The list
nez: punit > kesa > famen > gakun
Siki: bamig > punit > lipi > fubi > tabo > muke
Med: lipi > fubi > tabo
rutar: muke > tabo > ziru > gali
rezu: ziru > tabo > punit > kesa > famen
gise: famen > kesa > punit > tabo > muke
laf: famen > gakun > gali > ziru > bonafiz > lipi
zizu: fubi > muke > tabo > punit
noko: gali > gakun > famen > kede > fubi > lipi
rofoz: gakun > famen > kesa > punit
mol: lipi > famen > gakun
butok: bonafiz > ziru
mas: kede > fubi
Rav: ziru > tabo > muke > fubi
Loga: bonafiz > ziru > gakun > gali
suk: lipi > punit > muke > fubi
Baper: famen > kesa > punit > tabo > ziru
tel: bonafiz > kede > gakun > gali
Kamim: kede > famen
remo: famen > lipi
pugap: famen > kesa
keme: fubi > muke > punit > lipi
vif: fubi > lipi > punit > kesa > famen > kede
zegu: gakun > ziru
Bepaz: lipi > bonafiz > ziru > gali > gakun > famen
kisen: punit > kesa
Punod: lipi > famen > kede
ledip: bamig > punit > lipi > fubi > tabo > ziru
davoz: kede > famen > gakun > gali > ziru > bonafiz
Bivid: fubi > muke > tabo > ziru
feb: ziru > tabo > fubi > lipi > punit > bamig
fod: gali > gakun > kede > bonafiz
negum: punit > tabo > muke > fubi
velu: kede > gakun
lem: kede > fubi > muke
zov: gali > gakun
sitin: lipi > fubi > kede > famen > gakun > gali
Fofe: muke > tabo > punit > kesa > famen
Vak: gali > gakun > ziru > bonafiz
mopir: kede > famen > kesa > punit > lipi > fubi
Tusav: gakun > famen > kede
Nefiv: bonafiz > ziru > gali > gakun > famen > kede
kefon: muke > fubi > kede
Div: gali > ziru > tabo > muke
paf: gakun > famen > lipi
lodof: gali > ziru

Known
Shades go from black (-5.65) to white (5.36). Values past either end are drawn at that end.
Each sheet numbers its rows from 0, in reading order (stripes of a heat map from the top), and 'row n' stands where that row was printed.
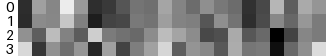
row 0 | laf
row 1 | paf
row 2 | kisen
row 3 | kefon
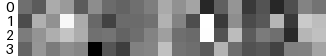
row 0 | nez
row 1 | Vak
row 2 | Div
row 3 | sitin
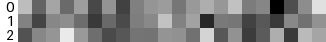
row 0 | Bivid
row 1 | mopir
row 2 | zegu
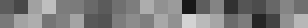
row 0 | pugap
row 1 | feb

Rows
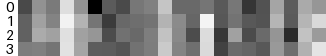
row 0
noko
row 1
Nefiv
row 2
lodof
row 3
tel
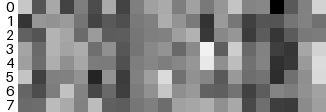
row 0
zizu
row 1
remo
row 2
Baper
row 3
rutar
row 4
Rav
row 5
lem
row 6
Kamim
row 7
rezu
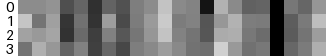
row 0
vif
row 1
keme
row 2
suk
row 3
Med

